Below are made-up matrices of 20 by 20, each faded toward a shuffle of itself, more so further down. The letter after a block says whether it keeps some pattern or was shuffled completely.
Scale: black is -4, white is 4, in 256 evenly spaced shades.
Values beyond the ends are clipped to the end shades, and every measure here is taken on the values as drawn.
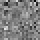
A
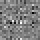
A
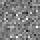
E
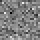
E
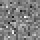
E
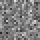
E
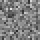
E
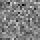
E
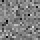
E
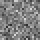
E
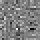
A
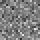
E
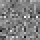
A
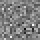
A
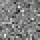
E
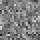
E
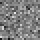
E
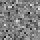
E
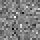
E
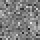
E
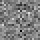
A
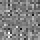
A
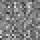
A
